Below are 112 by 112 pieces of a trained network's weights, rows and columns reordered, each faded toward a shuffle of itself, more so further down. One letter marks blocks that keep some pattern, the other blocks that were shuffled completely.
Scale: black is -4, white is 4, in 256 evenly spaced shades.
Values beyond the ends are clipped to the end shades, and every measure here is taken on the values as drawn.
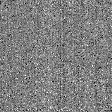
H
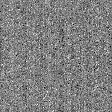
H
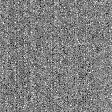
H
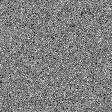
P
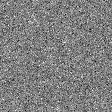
P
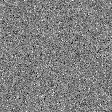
P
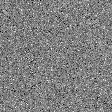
P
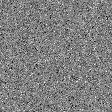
P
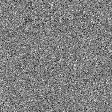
H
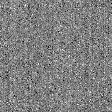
H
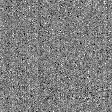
H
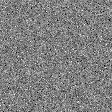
P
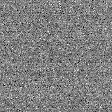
H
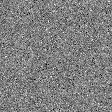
P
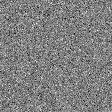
P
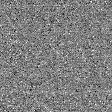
H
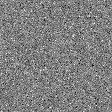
P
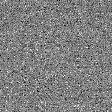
H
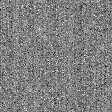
H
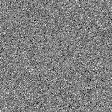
H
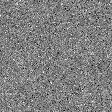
P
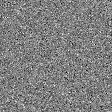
P
